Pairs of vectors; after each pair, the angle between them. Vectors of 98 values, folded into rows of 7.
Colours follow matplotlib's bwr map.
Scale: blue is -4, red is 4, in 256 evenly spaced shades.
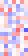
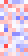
partly opposed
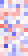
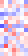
nearly opposite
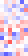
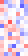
orthogonal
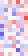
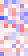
partly opposed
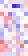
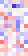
nearly parallel
